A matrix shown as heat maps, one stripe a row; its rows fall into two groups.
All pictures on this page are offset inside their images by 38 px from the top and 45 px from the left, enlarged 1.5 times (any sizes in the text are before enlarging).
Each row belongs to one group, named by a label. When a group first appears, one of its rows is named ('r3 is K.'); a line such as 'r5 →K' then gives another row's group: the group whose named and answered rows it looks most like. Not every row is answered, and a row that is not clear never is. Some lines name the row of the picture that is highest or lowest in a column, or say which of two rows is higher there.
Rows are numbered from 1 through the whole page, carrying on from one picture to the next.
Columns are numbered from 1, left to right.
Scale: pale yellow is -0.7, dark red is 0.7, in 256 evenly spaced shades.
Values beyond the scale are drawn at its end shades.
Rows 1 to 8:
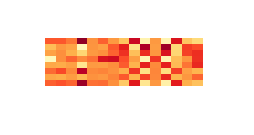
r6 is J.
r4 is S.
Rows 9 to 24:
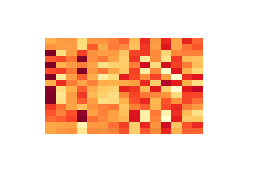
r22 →J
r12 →J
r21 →J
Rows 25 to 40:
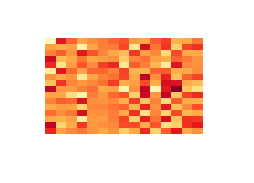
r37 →J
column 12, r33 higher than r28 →Yes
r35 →J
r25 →S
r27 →J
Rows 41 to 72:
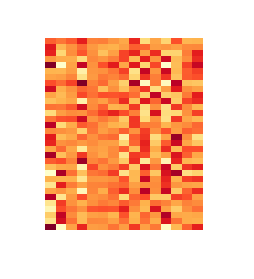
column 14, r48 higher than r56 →No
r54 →J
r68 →S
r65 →S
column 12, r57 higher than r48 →Yes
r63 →S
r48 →J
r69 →S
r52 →J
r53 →S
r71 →S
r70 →S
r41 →J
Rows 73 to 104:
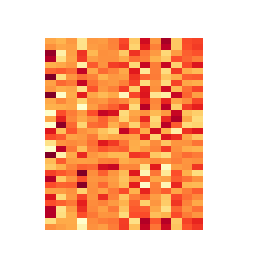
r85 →S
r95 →J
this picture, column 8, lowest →82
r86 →S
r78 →J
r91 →S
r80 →J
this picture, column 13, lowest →88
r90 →S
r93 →S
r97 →J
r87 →S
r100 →J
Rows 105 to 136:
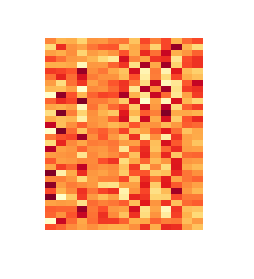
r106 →S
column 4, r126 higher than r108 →Yes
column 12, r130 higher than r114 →No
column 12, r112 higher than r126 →No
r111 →J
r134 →J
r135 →S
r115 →J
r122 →S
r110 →J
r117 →S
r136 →S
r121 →J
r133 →J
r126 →J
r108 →S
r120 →S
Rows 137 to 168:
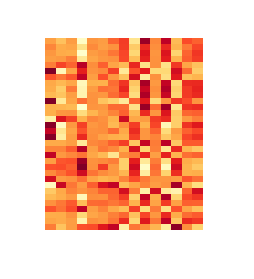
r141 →J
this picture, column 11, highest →162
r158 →J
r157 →J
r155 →J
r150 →S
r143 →J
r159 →J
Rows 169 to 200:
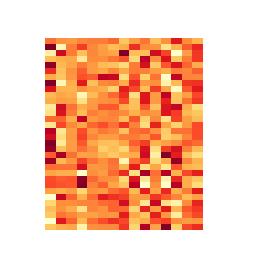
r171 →S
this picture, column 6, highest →175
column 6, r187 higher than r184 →No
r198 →S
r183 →S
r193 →J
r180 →S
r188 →S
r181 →S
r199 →S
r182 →J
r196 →S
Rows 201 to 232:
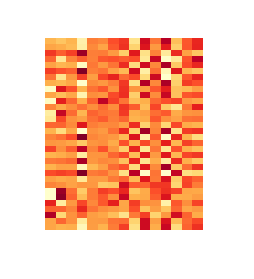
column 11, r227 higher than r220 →Yes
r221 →J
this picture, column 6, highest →211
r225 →S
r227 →S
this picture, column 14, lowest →223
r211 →S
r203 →J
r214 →S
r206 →J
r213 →S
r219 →J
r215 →J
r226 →S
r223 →J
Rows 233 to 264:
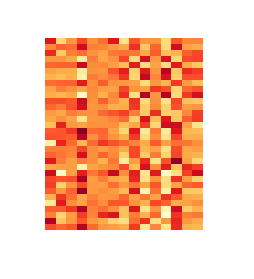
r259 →S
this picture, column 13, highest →253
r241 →S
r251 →J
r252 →J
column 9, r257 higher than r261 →No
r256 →J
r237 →J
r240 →J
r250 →S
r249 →J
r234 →J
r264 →J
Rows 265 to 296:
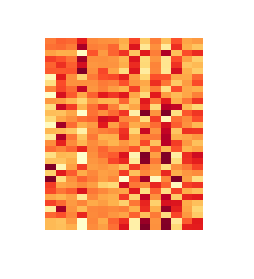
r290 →J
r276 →S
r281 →S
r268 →J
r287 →S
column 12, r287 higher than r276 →No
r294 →J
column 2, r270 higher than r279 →No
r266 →J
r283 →J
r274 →S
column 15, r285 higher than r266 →Yes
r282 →S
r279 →S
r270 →J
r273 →J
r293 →S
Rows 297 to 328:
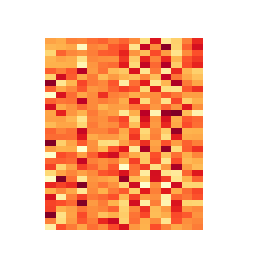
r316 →S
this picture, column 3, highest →321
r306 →S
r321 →J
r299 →S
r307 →J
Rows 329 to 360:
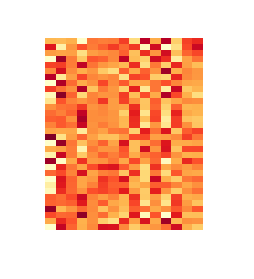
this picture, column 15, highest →330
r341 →J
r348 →S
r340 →J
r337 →J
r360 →S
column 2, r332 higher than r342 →Yes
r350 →S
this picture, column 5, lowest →337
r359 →S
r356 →J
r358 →J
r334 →S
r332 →S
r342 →J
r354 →S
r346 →S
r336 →S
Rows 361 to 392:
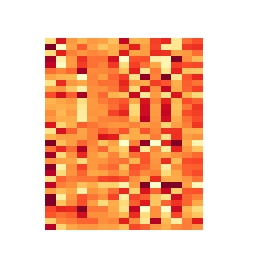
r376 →S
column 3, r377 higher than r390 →No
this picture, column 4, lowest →367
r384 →S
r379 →J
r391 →S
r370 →J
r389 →J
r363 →S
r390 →J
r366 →J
